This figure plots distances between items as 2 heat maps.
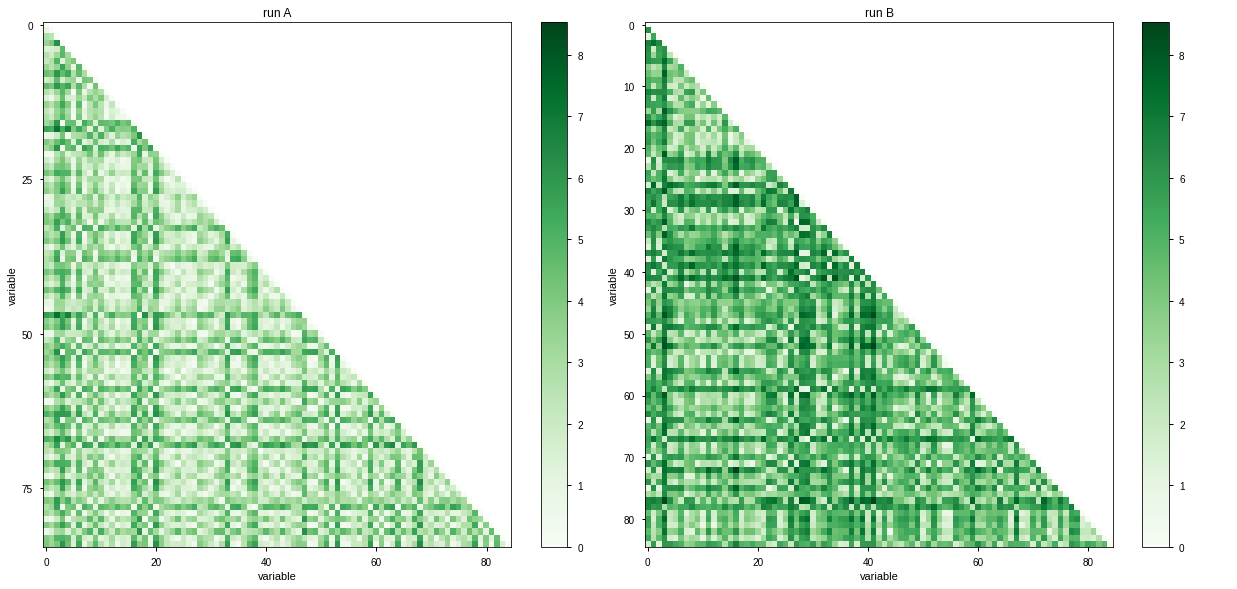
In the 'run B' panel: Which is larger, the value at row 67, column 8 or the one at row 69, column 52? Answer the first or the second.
the first
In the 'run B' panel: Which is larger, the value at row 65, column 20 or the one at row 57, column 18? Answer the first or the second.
the first
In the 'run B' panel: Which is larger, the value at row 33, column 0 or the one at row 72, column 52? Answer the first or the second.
the first
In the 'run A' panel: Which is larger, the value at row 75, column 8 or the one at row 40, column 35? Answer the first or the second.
the first
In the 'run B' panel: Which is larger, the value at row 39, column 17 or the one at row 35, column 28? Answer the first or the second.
the first
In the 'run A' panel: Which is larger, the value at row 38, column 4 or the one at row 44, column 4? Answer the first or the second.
the first
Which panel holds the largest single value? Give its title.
run B
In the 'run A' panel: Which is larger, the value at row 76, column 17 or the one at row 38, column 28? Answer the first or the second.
the first
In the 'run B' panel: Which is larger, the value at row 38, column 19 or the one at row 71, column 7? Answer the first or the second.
the first
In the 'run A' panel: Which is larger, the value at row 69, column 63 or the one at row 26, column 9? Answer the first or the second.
the second
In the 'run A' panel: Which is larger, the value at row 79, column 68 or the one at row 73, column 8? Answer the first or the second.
the first
